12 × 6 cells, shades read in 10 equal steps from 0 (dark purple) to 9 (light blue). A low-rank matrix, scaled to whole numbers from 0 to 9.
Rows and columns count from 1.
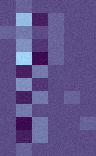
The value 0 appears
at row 5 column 3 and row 10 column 2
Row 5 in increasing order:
0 3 3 3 4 9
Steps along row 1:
up down same same same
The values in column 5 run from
3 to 4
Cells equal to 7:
0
